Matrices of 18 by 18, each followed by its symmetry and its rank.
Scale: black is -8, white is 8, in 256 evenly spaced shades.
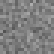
antisymmetric, full rank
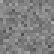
neither, full rank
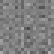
neither, rank three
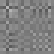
symmetric, rank two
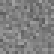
antisymmetric, full rank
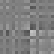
symmetric, rank two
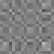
symmetric, rank two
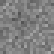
symmetric, full rank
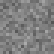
neither, full rank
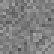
symmetric, full rank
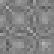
symmetric, rank three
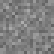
symmetric, full rank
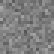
neither, full rank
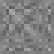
symmetric, rank three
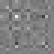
symmetric, rank three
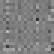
neither, rank three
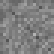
symmetric, full rank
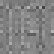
neither, rank three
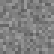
antisymmetric, full rank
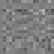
neither, rank three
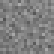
antisymmetric, full rank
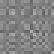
symmetric, rank three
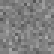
neither, full rank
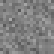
antisymmetric, full rank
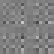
symmetric, rank two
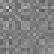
symmetric, rank three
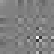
symmetric, rank two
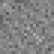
symmetric, full rank
